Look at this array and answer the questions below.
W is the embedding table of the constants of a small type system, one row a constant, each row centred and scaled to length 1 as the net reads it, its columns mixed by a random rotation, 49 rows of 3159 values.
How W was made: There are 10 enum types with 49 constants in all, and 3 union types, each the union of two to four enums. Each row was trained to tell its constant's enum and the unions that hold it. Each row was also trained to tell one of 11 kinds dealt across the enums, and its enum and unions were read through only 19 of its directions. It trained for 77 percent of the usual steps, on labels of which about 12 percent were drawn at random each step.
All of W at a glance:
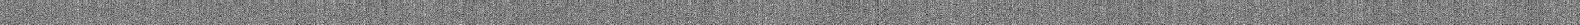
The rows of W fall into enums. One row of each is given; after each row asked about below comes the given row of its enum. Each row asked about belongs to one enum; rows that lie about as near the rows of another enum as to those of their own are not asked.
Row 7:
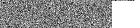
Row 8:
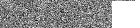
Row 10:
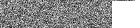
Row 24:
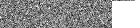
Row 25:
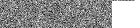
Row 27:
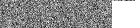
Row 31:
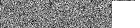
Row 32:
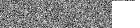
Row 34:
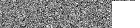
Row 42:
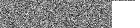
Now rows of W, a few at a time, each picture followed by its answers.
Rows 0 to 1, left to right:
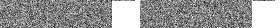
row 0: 42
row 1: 10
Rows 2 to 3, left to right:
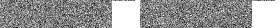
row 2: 42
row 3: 10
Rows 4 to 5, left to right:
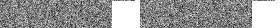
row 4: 25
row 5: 10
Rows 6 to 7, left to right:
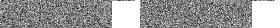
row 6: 10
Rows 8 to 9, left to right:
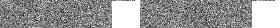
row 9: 42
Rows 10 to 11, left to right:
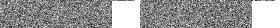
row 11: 32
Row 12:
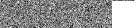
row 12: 24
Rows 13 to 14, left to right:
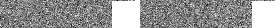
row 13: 34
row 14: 34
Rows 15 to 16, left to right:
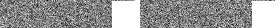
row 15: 42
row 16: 42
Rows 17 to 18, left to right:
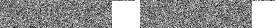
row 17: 24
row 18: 7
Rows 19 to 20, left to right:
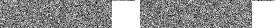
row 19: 7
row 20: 24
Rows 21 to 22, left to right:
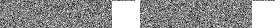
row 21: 24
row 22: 25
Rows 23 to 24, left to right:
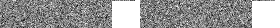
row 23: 34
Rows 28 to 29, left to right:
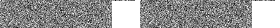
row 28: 42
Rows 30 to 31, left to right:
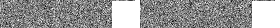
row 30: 7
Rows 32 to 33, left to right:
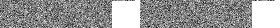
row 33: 7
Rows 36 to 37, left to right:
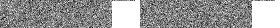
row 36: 8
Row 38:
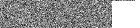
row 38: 32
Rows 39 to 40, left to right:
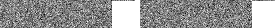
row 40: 24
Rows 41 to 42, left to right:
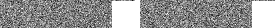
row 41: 32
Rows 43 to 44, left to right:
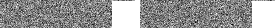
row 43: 10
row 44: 7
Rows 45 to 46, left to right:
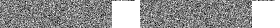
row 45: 7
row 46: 24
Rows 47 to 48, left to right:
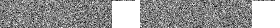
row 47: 32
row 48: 10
